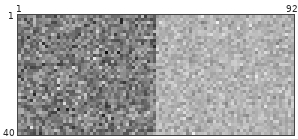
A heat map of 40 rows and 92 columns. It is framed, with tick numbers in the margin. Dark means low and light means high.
The table splits into one row of 2 panels. Panel 1,1: middling, fine-grained, strong in contrast. Panel 1,2: high, fine-grained.
